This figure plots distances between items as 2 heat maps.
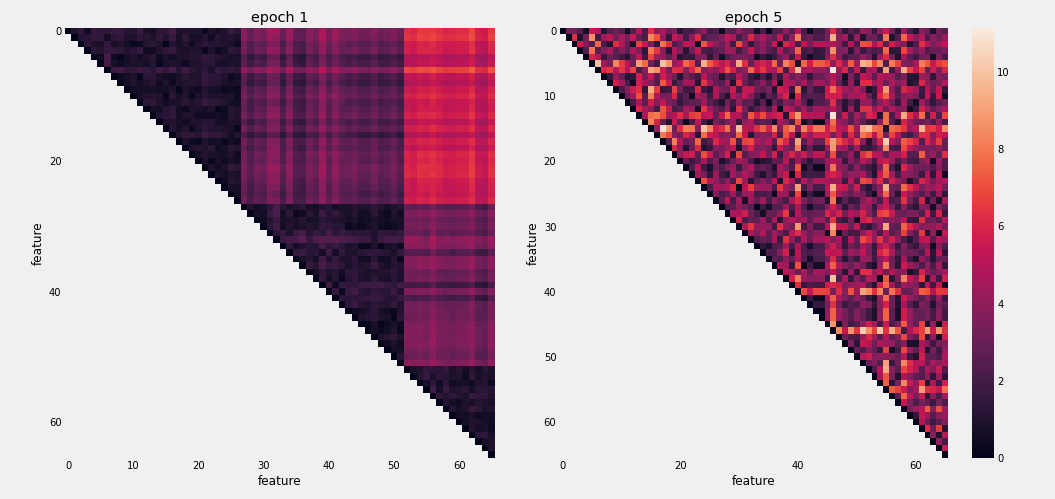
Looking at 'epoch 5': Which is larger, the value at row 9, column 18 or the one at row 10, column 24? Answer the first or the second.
the second
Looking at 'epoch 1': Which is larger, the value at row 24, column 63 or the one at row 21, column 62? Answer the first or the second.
the second
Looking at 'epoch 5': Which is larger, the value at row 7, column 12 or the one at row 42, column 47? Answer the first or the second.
the second
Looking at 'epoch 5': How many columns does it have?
66
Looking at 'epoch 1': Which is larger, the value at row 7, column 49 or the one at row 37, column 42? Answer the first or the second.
the first
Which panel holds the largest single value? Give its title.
epoch 5
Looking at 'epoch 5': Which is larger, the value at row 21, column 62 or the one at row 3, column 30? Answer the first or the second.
the first
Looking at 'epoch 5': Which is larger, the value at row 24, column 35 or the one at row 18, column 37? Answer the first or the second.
the second
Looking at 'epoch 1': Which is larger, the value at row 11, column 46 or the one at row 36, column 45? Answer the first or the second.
the first
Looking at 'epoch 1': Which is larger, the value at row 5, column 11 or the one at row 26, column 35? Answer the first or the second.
the second
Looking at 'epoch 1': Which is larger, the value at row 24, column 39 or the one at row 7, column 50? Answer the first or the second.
the first
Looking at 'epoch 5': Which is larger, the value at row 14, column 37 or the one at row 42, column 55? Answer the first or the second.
the second
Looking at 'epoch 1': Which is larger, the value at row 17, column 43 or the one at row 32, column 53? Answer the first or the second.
the second
